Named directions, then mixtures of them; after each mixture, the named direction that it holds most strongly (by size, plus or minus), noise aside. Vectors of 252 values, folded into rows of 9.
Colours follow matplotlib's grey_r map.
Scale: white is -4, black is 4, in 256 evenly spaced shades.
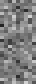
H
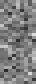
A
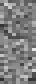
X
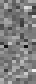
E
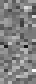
E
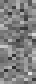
A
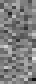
A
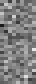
X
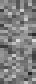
A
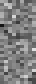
X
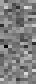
E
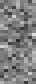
A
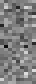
E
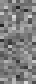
H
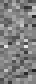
E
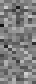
H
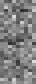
H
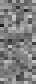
H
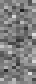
A
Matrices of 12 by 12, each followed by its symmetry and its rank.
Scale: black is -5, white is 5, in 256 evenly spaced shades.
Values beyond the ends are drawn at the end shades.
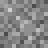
symmetric, full rank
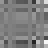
neither, rank one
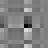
neither, rank one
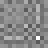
symmetric, rank two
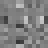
antisymmetric, rank two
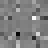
antisymmetric, rank two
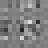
antisymmetric, rank two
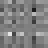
antisymmetric, rank two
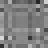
antisymmetric, rank two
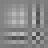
symmetric, rank one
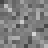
symmetric, full rank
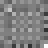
symmetric, rank two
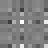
symmetric, rank one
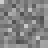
symmetric, full rank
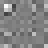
symmetric, rank two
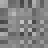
symmetric, rank two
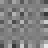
symmetric, rank one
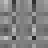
neither, rank one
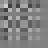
symmetric, rank one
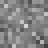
symmetric, full rank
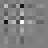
symmetric, rank one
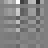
neither, rank one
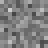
symmetric, full rank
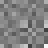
symmetric, rank two
